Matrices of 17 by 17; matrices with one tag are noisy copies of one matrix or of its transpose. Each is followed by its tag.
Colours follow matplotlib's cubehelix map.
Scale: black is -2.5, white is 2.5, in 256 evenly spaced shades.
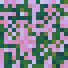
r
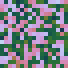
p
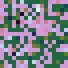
r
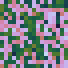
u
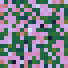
p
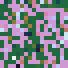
u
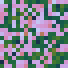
r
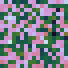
p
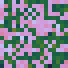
r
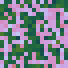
u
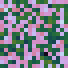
p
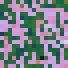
u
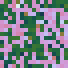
u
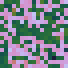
u
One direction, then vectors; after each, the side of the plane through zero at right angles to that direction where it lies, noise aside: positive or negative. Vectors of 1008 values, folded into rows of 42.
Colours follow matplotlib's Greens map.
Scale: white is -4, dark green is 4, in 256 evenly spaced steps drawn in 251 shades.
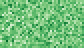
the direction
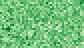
negative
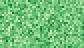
positive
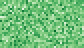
negative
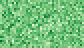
negative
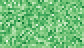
negative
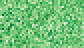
negative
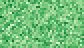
positive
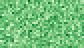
positive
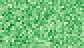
negative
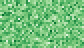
negative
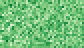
positive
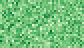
negative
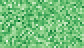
negative
